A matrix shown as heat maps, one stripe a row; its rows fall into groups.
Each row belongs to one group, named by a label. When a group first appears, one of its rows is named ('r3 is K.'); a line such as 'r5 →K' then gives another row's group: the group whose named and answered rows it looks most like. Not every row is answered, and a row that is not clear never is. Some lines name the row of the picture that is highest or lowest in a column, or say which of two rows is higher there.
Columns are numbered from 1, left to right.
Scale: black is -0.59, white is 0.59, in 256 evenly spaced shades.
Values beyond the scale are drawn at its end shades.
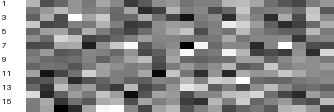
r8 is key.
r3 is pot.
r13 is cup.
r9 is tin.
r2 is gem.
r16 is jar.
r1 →key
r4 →key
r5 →gem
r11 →tin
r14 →key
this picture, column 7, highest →16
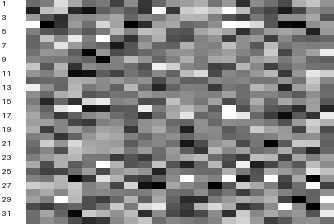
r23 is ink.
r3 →jar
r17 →key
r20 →jar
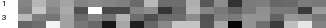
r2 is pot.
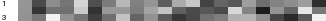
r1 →cup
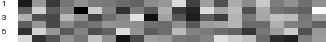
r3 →tin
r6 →key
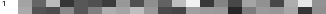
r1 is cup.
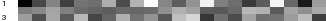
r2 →ink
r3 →cup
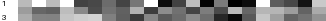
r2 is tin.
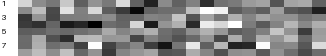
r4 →tin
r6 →jar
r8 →pot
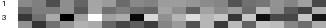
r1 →jar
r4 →tin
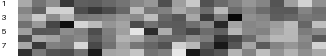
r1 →cup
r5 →tin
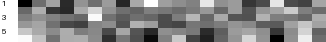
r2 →jar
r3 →pot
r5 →gem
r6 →gem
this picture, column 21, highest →6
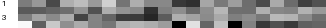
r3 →ink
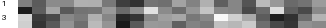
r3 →key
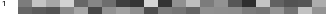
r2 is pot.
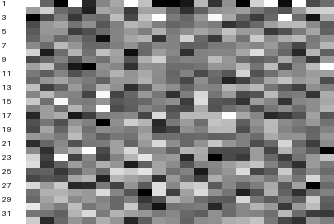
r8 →key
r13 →key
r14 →pot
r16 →pot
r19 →pot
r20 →tin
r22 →cup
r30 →gem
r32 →key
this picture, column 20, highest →1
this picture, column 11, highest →29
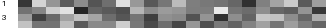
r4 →gem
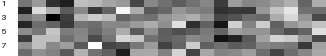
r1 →jar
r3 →jar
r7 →pot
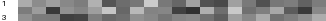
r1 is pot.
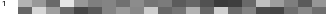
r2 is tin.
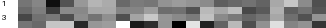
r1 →jar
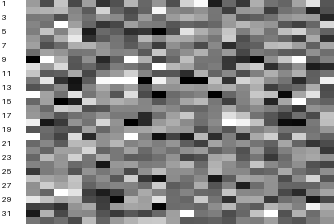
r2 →pot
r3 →jar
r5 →ink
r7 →tin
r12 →jar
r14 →gem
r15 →jar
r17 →key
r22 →cup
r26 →gem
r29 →pot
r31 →ink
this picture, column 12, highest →31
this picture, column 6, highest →12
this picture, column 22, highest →12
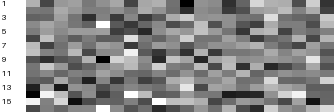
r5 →ink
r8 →gem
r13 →ink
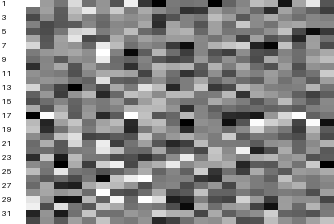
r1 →gem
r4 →tin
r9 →pot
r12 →pot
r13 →cup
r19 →key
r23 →ink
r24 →jar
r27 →jar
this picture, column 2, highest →17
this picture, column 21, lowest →5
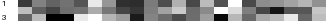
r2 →key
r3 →jar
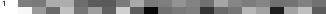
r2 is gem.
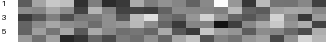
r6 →cup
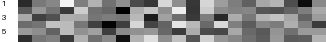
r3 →tin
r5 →pot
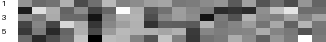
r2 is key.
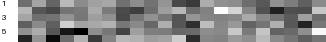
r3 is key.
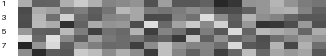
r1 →tin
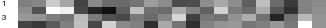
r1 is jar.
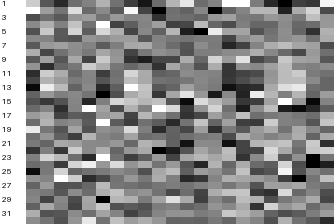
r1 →key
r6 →jar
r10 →tin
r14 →ink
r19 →gem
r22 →pot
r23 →pot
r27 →jar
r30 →jar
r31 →key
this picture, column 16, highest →1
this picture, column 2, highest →13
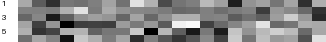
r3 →jar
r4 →cup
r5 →tin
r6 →jar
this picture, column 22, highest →6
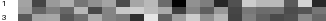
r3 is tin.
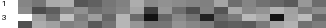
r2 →tin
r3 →gem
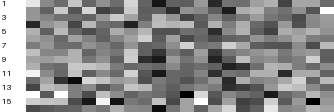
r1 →gem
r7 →key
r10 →tin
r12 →jar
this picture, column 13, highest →15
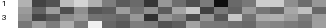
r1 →tin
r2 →cup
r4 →pot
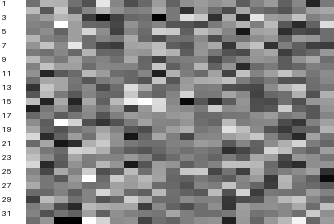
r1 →pot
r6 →gem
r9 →gem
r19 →key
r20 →key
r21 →jar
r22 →tin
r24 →key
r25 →cup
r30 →jar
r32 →jar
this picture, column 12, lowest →15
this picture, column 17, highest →3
